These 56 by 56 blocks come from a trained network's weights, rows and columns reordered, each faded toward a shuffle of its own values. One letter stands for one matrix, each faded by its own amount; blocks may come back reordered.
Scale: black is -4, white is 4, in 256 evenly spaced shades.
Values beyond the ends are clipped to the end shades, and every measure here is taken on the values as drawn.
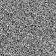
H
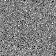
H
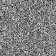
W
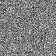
W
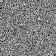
H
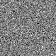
H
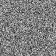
W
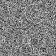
W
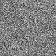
W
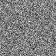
W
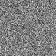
W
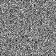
H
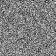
W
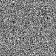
W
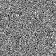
W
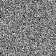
H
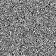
H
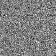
H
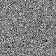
H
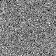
H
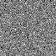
W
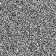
W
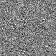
H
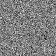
H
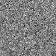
W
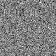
W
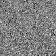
H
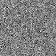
W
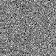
W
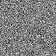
W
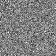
H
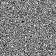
H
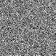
H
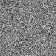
W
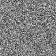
W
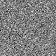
H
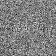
H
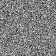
H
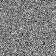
H
